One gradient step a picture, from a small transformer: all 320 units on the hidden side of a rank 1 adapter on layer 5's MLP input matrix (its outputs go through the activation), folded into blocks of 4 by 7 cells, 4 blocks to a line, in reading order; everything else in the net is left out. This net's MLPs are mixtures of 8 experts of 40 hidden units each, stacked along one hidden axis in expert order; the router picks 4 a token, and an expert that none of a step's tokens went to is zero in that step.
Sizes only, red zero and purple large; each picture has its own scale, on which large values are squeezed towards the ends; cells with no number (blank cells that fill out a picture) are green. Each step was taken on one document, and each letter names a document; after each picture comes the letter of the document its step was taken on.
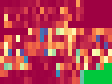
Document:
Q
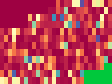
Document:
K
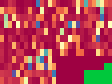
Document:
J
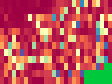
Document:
K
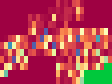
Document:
Q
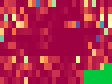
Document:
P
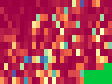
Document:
K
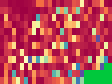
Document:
K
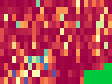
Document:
J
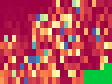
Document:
K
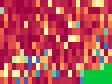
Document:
J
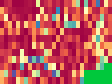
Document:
J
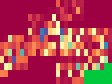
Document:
Q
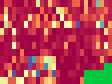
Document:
J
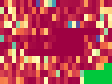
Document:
P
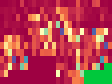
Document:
Q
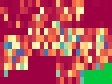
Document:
Q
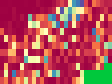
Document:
K
